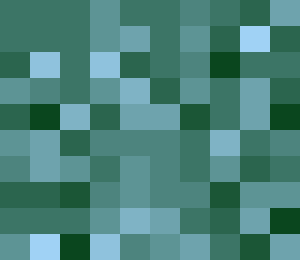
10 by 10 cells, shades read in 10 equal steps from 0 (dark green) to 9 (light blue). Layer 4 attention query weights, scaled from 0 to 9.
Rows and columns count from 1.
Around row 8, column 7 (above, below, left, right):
3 3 4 1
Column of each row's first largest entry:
10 9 2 5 3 8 2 5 5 2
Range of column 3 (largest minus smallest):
7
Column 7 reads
4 5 4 5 1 3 3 4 3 6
